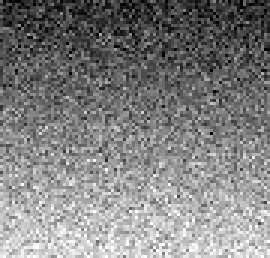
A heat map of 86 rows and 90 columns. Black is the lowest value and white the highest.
The texture is fine-grained noise. No single row or column stands out from its neighbours. No regular stripes run through it. There is an overall slope up to the bottom.
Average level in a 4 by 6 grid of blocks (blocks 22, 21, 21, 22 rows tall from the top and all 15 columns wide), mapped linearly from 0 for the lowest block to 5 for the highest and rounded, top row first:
000000 | 222222 | 333333 | 555555
